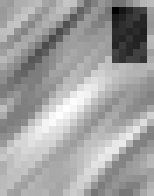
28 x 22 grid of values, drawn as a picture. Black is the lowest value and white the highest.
Neither half mirrors the other. The ninth with the highest average is the centre. The top right is the ninth with the lowest average. An odd patch, lower than its surroundings, sits in the top right. On average the colour sits 60% of the way up the scale. The top right is the roughest part.
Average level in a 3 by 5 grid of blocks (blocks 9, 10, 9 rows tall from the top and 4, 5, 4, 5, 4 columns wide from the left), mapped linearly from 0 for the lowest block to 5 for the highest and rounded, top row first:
3 2 3 1 0 | 2 4 5 4 3 | 4 4 4 4 3
